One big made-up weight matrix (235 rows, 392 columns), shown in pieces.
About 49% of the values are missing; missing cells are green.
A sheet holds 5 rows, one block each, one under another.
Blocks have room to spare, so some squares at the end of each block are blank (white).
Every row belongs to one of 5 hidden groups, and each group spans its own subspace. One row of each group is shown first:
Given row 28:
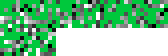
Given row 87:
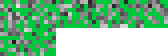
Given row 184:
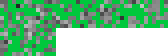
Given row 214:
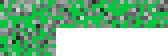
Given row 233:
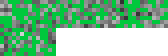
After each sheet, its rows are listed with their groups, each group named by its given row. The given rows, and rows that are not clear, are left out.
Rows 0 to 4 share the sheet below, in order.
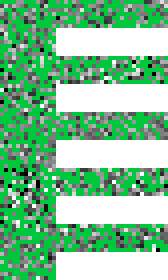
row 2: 214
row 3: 214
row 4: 87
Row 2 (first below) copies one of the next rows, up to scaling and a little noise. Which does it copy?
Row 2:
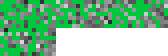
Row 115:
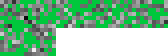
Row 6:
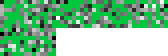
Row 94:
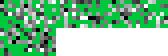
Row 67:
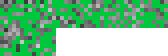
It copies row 67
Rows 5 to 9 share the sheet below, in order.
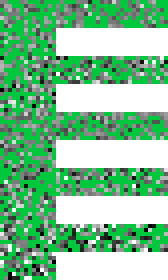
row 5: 28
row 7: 87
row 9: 214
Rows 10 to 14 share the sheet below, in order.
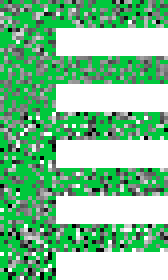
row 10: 233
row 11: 87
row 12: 214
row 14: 87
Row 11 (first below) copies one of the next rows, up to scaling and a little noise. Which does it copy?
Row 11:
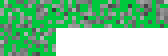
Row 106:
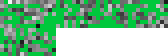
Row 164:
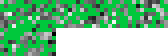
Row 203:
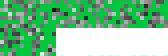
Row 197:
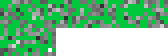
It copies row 203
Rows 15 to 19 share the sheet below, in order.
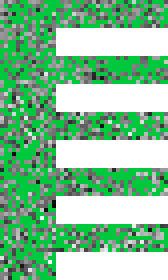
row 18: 214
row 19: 87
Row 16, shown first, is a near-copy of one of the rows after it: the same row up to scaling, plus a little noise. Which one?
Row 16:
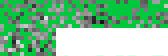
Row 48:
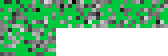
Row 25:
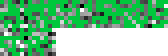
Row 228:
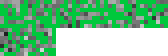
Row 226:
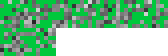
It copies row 25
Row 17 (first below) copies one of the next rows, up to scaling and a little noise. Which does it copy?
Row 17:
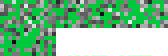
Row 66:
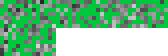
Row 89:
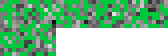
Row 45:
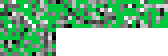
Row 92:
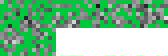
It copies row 45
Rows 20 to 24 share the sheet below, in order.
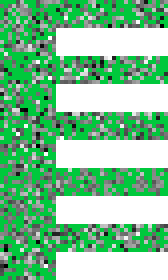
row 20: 87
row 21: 214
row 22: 184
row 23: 184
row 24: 184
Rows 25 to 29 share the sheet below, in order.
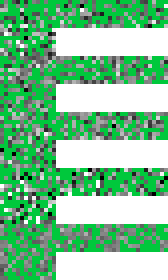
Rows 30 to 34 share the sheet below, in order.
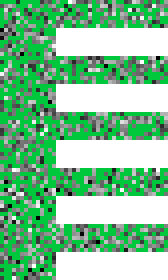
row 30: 87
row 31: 28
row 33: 28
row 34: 214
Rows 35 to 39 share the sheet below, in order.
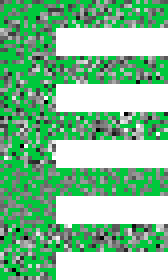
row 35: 184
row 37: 233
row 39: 184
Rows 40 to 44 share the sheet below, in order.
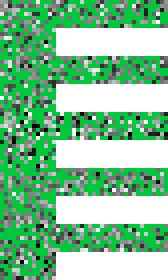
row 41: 28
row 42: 87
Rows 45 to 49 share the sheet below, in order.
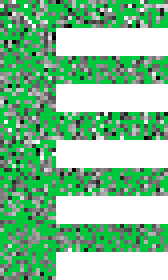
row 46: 233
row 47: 87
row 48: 233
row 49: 233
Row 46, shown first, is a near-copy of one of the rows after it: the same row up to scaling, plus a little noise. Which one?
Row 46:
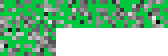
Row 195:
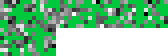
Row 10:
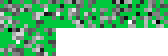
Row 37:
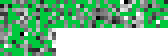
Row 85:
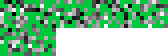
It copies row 10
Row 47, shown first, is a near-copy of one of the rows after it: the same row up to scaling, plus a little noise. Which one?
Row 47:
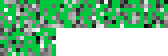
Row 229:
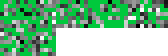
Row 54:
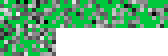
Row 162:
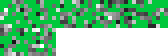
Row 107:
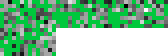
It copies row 162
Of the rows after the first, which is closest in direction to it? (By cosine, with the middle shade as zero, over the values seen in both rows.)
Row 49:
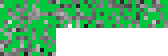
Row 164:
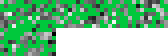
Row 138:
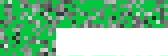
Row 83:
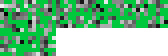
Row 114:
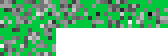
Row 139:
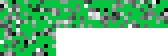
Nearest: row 114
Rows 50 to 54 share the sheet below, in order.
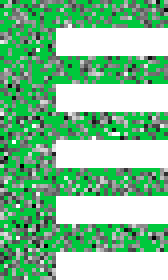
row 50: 28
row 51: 214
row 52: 87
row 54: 87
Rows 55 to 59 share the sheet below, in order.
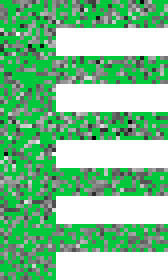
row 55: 214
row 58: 87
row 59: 214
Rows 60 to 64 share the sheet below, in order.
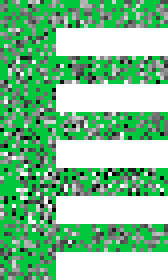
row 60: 233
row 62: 184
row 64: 233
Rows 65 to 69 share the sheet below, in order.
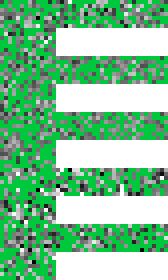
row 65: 184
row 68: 184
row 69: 214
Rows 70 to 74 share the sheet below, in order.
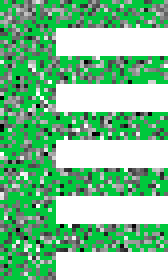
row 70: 184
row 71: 28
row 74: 184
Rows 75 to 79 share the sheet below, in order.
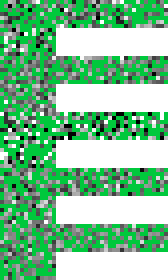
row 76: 233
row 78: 28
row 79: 87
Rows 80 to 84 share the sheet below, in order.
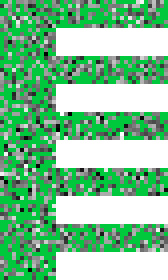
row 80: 28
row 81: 233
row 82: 184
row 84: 87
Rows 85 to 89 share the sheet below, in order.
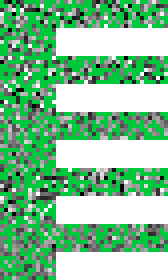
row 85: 233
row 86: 233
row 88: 184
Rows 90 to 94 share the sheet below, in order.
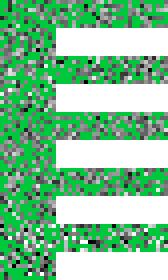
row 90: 28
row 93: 184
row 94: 214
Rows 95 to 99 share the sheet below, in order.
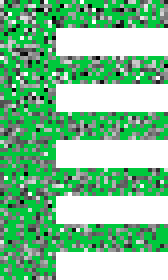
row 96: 28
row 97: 184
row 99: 233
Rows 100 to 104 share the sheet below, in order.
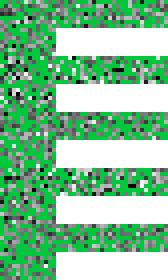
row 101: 184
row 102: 87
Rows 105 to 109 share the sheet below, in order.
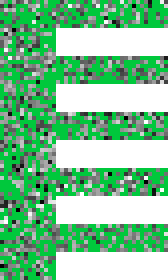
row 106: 87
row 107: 87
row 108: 87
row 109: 28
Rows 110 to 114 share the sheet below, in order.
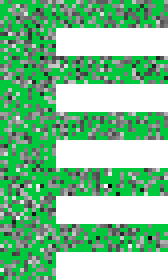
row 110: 184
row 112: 184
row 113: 87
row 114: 233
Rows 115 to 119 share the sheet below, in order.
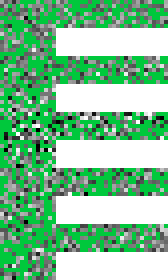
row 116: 214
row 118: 233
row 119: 87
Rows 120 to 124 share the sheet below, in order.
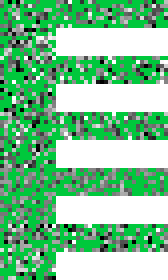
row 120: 87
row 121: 87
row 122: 28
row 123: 184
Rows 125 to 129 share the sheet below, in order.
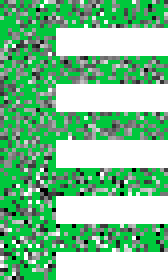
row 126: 87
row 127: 28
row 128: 184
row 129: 28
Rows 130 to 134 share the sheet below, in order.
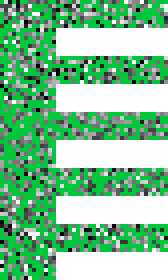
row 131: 184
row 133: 214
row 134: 28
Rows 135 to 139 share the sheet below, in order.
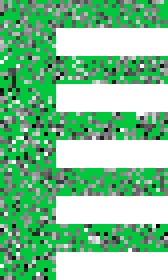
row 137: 28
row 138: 233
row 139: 28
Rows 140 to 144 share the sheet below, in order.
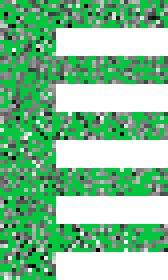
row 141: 87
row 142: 184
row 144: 214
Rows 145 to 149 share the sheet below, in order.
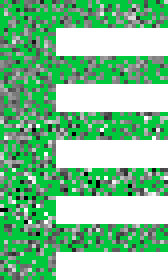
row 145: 214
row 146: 184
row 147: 214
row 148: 28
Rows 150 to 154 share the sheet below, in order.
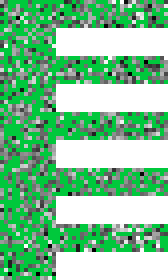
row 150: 233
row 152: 233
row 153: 28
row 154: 233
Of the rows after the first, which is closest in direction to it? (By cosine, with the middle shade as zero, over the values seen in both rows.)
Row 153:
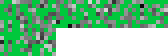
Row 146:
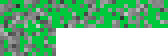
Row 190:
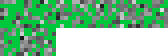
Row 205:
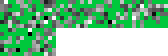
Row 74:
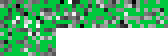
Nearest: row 190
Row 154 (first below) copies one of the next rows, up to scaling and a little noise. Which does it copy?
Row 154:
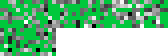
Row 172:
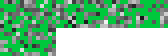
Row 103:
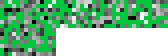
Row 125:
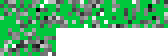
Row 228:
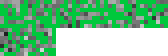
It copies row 228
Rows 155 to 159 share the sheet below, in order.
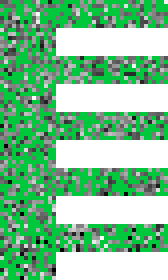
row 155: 87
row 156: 214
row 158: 87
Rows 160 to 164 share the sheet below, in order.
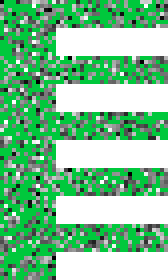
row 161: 184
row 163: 184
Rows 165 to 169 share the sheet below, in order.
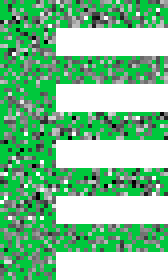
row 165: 28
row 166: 87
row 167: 233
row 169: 184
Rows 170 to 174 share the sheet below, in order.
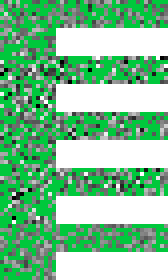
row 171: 28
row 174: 233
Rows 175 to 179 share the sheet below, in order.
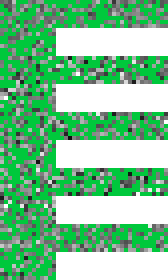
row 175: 28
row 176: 184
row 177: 28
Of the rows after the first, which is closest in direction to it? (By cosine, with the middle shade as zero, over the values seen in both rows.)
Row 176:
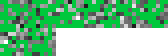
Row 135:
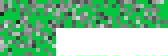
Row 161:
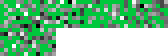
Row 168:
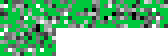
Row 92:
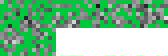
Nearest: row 161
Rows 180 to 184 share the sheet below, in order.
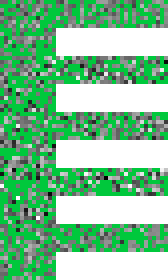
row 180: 184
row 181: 214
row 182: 87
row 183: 28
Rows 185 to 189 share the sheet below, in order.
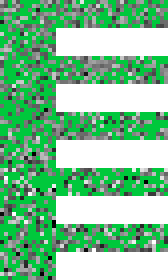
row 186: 28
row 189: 233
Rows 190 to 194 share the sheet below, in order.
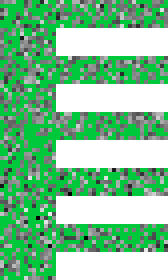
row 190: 184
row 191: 184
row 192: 184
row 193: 28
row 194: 214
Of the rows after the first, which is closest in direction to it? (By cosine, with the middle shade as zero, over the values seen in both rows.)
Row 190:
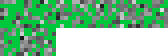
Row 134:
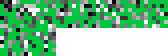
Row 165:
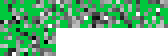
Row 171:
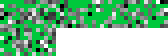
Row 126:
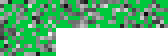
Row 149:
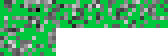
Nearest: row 149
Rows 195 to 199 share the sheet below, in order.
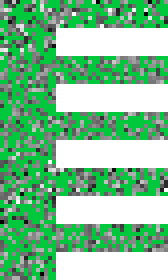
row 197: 87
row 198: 214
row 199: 233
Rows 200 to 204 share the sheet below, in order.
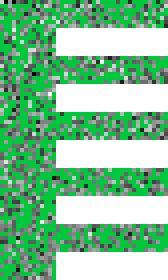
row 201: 87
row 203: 87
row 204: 87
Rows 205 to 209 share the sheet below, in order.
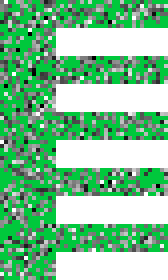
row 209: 233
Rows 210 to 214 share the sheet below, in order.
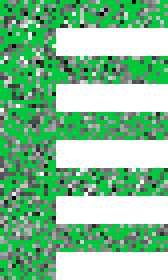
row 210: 184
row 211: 214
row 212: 28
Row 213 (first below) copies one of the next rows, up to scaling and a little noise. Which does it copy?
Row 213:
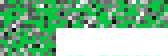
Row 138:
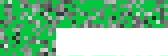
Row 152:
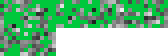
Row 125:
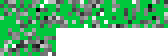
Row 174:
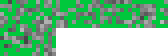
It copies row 125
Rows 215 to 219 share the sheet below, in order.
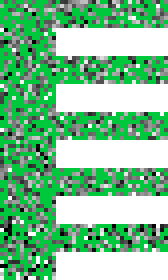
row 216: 184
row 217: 28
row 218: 87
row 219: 28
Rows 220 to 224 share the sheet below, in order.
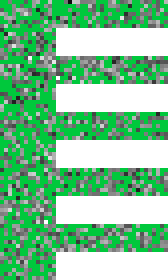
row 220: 184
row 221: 87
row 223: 28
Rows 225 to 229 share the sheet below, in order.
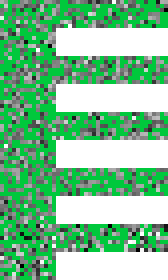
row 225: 28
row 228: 233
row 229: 87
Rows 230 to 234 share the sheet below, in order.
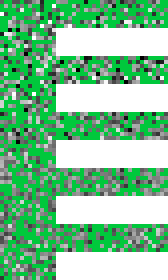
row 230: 233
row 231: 233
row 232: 28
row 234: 87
